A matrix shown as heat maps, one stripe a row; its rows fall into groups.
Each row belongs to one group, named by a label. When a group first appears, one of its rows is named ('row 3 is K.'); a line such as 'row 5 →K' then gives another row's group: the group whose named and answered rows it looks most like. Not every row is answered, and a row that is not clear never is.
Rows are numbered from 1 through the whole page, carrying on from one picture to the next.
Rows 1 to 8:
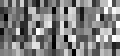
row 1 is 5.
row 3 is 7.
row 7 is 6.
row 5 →5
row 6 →7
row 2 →7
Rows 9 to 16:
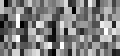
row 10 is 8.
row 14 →5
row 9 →6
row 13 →7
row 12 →5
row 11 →7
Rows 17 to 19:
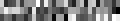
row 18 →8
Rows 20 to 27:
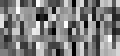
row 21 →8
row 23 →6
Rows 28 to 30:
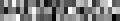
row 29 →7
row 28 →5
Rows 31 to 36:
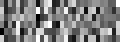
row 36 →6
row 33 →8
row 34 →7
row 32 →6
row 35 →5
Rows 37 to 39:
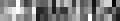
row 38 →8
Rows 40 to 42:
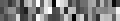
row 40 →6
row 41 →7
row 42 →5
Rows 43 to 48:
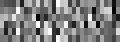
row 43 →6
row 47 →7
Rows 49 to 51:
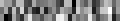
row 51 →6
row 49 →8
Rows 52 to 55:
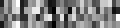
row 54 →7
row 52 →5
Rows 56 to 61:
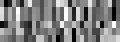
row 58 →8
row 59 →7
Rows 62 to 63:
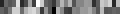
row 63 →6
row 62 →5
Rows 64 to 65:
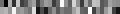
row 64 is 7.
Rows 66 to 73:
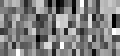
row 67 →5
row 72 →7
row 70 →7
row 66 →5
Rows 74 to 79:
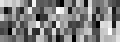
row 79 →5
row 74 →8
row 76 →8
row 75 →6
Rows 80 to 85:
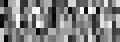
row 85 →6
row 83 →5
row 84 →8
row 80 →7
